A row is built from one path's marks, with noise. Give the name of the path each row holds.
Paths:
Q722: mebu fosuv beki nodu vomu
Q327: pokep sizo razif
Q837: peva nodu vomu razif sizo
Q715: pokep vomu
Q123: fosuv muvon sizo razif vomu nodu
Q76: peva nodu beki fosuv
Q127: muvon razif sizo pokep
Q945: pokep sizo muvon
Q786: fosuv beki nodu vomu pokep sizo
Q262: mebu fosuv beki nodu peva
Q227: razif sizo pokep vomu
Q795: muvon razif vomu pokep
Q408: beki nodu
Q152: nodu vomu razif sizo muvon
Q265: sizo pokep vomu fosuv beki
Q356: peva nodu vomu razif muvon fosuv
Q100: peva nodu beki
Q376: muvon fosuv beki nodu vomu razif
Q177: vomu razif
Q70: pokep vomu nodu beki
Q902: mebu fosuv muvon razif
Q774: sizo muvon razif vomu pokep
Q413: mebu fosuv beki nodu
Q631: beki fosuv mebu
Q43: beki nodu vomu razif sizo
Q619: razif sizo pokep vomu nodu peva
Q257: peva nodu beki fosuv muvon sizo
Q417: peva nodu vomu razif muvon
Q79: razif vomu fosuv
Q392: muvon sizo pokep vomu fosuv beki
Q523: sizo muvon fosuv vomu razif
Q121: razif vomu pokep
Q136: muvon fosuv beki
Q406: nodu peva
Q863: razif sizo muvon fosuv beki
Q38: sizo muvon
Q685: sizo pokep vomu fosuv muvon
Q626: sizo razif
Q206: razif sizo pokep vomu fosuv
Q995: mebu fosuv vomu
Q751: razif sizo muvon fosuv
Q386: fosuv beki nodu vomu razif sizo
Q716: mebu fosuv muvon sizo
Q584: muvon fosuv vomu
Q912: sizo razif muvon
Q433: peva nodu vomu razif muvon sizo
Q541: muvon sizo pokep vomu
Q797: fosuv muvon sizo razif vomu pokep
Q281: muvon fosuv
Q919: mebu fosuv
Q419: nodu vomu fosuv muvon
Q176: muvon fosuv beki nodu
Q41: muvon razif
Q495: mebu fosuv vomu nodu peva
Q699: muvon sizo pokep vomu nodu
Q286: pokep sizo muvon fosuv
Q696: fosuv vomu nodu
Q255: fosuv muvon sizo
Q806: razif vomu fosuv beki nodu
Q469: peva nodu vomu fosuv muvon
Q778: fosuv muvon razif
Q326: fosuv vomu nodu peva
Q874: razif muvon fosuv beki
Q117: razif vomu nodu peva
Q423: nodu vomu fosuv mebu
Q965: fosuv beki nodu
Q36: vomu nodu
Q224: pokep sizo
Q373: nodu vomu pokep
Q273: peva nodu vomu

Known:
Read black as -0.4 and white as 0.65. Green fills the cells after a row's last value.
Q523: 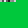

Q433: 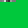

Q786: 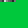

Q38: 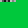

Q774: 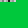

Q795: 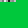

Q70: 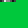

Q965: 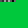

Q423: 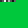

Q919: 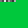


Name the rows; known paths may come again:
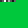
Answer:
Q423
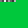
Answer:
Q919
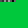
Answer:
Q965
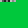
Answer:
Q38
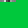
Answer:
Q433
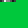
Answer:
Q70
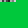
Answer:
Q778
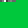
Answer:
Q417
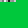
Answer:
Q795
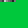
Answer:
Q786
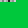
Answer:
Q774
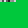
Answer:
Q523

